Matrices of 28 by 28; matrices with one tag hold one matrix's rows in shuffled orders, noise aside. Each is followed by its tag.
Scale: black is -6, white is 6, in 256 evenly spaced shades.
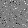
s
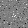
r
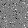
s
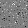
r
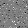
r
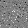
r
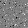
s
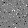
r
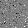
s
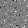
s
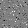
r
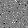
r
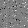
s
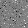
s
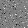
s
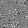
r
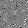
s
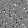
s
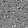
r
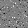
r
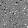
s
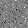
s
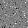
s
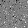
s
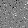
s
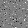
s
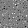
r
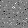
r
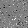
r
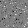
s
